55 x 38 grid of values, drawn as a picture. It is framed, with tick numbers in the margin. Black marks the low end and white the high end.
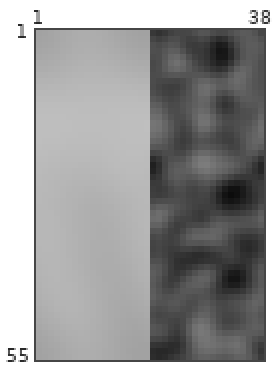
It is made of 1 by 2 panels. Panel 1,1: high, smooth, faint in contrast. Panel 1,2: low, blotchy.
